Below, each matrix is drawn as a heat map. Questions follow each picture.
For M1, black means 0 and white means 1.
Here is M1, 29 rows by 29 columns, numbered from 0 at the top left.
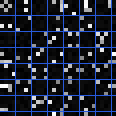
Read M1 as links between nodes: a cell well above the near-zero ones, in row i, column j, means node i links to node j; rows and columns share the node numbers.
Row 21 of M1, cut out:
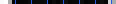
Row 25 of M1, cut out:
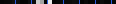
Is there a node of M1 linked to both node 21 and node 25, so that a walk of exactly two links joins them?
no
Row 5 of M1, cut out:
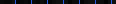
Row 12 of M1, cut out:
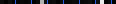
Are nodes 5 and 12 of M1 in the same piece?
no
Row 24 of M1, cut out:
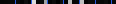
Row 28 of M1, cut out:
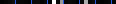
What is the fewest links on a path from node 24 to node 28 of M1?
5
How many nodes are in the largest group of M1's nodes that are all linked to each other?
4
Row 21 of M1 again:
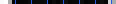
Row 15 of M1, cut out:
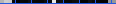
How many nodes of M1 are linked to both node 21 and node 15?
5
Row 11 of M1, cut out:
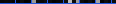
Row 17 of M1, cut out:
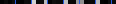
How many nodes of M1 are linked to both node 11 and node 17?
3
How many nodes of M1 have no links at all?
1
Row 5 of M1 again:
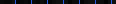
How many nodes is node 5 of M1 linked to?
0
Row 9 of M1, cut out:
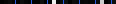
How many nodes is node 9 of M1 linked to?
2
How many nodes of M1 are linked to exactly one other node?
2
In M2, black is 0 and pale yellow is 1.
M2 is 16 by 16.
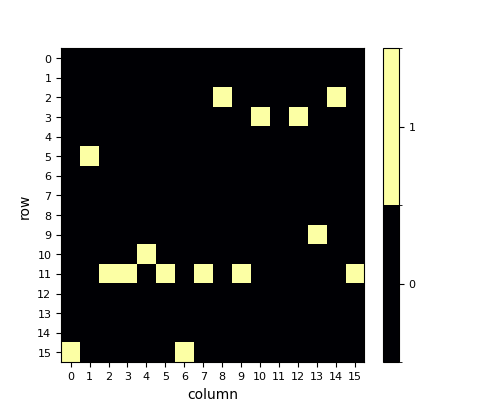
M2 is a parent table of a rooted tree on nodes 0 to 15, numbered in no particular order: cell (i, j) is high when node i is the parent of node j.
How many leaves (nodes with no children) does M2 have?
9
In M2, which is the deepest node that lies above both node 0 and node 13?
11
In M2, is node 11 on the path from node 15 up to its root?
yes
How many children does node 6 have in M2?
0
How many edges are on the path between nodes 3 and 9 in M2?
2
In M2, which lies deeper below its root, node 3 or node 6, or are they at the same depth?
node 6
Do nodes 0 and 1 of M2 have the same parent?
no
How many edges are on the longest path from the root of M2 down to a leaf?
3
